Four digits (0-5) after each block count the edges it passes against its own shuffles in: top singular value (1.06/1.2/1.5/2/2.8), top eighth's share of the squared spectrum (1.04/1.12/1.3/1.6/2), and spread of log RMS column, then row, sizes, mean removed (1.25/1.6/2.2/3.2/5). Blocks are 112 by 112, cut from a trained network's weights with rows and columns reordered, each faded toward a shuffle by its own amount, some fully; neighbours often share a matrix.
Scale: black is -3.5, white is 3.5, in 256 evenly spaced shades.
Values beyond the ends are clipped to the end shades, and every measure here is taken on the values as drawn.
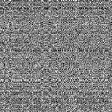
5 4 2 3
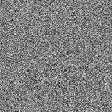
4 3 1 1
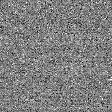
3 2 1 0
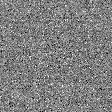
1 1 0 0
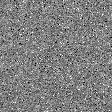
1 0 0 0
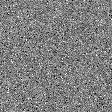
0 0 0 0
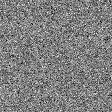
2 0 0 0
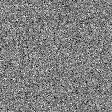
1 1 0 0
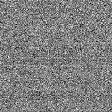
4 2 0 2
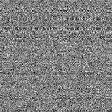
4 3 1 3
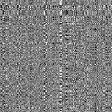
5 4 4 3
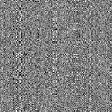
5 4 3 2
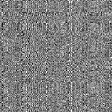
5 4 3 2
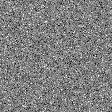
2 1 0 0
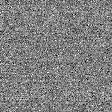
3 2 0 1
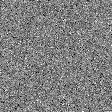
0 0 0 0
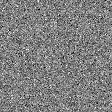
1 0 0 0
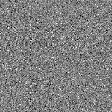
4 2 1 1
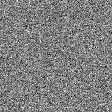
2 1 0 0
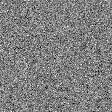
1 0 0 0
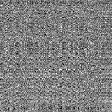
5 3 2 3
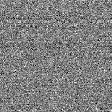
4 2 1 1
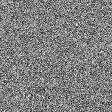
3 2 0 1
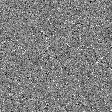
0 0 0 0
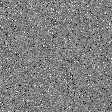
1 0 0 0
